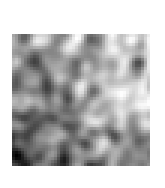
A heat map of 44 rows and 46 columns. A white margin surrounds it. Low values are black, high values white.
Lone odd cells: none. Histogram: bell-shaped. Ninth with the highest average: middle right. Stripes: none. Grain: blotchy. Ninth with the lowest average: bottom left. Slope: up to the top right.
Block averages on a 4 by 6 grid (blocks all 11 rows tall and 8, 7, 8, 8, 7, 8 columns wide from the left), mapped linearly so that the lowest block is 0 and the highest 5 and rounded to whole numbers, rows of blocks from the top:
3 3 4 3 5 4 | 2 2 3 4 5 5 | 2 2 2 4 4 4 | 0 2 1 2 3 2
